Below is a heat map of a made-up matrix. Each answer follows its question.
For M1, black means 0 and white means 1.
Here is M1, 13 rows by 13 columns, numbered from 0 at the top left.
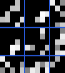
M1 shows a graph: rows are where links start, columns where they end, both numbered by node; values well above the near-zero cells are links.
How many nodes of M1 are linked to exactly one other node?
0
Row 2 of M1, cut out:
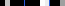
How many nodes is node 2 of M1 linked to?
4
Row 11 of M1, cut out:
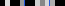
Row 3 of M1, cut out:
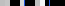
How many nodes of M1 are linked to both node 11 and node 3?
4
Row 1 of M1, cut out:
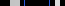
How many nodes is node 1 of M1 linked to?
3
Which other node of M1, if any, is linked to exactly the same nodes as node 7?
node 4
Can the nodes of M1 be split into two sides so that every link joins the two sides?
no
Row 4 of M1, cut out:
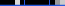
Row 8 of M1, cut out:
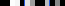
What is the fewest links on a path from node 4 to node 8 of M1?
2
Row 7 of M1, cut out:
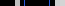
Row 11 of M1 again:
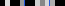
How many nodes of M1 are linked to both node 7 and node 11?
0
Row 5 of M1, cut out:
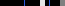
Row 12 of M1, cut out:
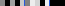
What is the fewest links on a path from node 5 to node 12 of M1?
1
